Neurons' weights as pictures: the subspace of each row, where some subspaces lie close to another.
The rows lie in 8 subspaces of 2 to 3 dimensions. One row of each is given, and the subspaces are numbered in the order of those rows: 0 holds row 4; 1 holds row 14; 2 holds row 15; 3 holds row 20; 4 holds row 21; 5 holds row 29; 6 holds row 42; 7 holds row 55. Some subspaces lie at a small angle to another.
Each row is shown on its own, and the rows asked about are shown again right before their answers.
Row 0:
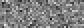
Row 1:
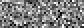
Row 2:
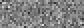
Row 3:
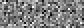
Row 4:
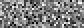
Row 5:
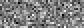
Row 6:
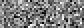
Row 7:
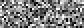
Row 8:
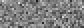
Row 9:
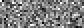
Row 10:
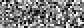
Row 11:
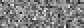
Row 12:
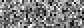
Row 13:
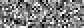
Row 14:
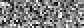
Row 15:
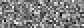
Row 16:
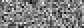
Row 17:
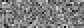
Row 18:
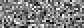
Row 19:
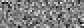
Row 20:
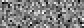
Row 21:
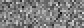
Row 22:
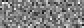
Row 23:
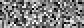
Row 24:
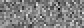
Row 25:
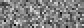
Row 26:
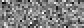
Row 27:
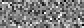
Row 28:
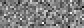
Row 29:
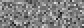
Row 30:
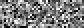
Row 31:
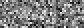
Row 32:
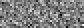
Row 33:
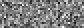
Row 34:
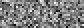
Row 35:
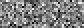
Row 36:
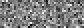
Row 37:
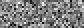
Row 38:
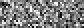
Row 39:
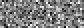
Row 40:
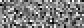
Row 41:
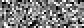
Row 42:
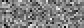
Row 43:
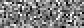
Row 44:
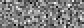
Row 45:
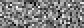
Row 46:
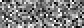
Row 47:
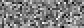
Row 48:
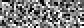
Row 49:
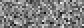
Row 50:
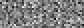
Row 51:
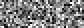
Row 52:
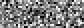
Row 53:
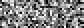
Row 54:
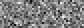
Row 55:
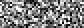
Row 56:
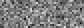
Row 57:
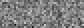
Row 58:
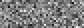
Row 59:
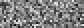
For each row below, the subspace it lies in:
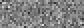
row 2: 5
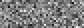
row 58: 4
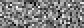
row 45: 7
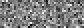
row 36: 3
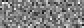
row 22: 3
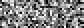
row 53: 1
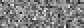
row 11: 1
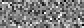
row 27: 3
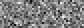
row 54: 5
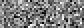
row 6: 5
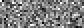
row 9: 4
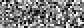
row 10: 7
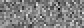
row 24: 4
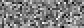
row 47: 4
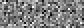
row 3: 0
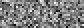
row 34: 2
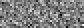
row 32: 2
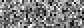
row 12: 4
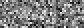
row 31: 2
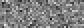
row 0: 6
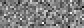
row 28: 0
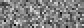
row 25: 1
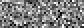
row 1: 5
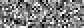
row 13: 6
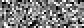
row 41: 6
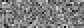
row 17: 6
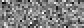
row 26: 6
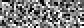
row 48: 2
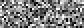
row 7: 7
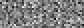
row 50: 0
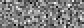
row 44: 7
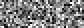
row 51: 2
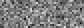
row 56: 7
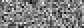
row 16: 0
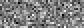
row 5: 3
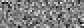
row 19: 3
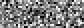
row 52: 7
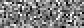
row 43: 4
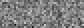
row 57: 5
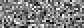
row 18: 3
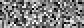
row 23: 0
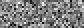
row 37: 0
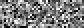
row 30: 6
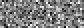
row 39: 2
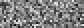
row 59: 1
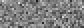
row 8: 0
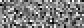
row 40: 1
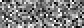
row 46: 4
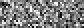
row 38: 1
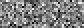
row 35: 0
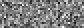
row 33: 4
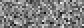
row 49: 5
